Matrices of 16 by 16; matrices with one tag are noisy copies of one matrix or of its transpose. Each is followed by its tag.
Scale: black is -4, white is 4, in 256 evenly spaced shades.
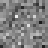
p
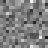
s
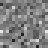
s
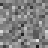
s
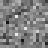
p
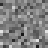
s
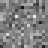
p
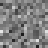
s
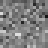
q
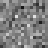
p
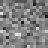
q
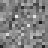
p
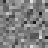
s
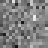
q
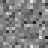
s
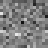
q
